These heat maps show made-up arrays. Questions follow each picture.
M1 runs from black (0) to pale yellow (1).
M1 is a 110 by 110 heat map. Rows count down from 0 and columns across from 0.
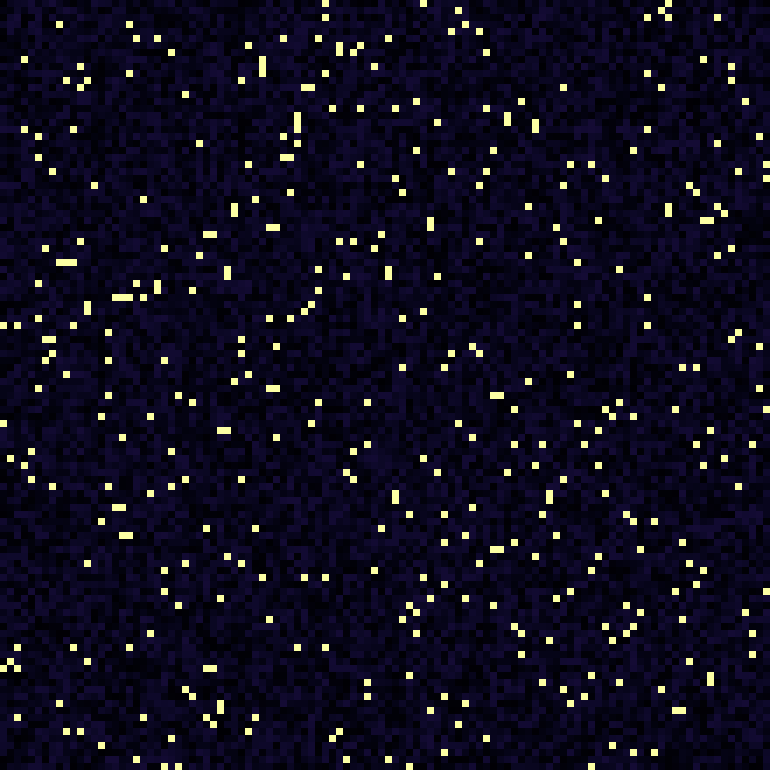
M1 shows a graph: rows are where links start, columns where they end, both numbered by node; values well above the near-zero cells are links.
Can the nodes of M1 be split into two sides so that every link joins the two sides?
no
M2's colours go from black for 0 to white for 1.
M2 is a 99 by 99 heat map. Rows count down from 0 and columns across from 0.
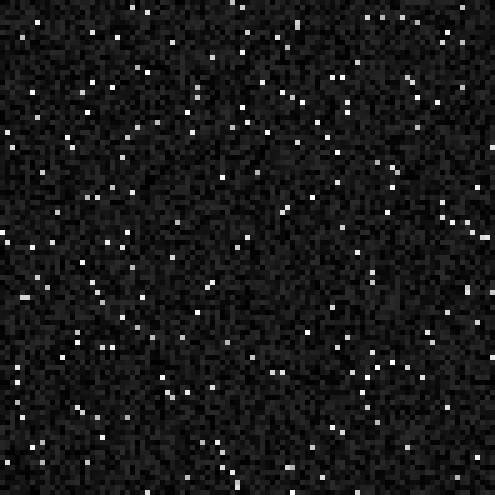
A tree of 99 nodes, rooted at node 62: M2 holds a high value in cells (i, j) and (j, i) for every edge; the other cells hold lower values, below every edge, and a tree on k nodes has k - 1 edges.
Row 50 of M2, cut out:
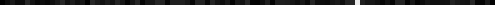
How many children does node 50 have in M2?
0
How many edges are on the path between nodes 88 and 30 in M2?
7
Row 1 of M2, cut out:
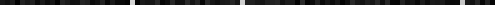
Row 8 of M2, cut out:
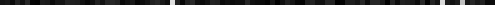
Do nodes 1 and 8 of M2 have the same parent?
yes
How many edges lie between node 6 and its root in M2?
2
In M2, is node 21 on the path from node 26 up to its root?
no
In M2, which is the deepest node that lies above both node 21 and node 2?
39
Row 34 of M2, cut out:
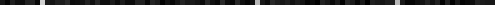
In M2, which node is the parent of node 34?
8
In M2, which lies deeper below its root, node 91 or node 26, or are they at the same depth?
node 91
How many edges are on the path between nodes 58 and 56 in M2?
7
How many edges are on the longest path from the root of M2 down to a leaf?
6
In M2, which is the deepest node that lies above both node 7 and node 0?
83
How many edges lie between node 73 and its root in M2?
3
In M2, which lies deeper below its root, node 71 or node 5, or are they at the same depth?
node 5
